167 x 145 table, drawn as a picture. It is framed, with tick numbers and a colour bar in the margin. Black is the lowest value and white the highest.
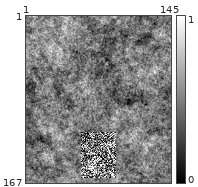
Odd patch: rougher, in the bottom middle. Ninth with the highest average: top left. Roughest part: bottom middle. Slope: none.
